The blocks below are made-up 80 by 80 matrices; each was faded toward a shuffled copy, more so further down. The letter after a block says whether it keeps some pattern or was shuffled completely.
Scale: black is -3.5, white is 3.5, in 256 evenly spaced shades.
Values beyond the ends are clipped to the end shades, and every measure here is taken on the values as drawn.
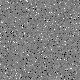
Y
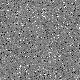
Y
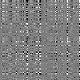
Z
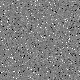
Y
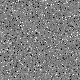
Y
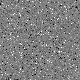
Y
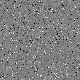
Y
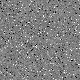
Y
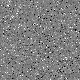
Y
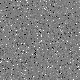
Y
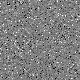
Y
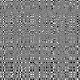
Z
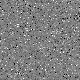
Y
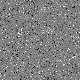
Y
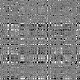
Z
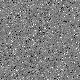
Y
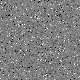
Y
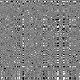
Z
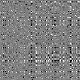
Z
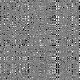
Z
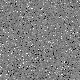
Y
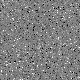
Y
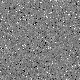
Y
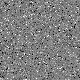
Y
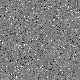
Y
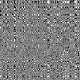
Z
